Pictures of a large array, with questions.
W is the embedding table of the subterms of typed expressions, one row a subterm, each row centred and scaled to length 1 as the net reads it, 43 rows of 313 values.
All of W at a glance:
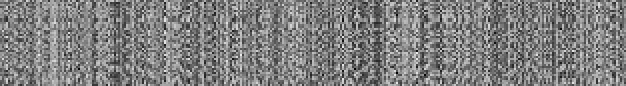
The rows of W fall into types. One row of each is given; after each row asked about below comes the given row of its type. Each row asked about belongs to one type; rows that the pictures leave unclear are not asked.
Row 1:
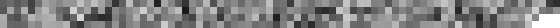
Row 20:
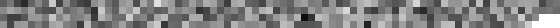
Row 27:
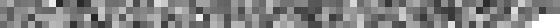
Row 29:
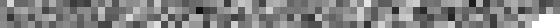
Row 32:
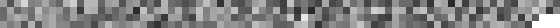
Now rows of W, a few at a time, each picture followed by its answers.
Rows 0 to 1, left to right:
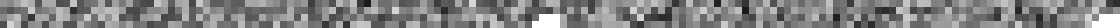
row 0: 27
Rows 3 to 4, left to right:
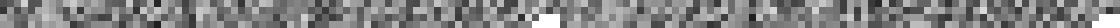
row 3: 1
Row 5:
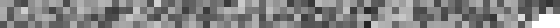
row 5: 29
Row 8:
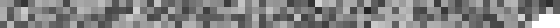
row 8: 29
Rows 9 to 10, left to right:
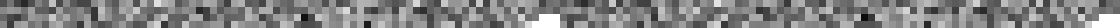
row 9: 20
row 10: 20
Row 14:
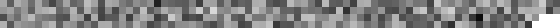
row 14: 32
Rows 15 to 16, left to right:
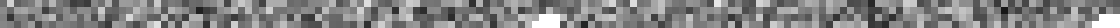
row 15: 29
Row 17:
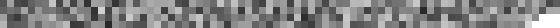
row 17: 1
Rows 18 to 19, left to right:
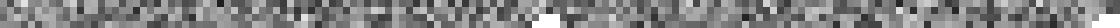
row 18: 32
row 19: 20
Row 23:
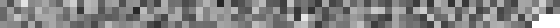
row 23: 32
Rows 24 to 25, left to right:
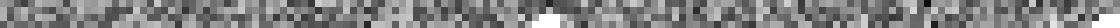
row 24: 29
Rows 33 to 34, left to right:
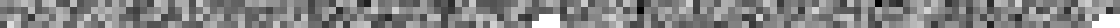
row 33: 27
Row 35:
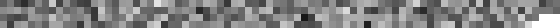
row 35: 20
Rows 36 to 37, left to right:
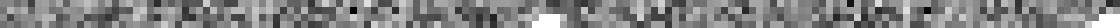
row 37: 1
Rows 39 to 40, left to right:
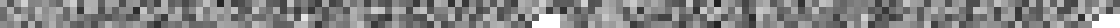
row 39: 32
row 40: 1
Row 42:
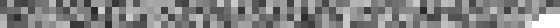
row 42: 1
